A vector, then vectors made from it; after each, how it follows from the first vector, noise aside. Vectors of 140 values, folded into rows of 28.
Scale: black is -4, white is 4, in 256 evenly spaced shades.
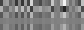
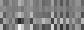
reversed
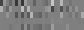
partly zeroed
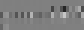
partly zeroed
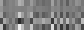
reversed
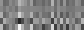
reversed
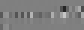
partly zeroed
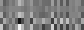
reversed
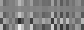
reversed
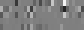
partly zeroed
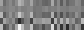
reversed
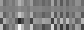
reversed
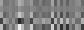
reversed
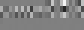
partly zeroed
